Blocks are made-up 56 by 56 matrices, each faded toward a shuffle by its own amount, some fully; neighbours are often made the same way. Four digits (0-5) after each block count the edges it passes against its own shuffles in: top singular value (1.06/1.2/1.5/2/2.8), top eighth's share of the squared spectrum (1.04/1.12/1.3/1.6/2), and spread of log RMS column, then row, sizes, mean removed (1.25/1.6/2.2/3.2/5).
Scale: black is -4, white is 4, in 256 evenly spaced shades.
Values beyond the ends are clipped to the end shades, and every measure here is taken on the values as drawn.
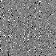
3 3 2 0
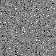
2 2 1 0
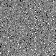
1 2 1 0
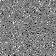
2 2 0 0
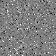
2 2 0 1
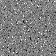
2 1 0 0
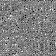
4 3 1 1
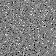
0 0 0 0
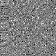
3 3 1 1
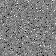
1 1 0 0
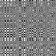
5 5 4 4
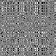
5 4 3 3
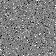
0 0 0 0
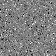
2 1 0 0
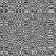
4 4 3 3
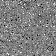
2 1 0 0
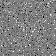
2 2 0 0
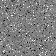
0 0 0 0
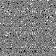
3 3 0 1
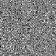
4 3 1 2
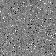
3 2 0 0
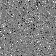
2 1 0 0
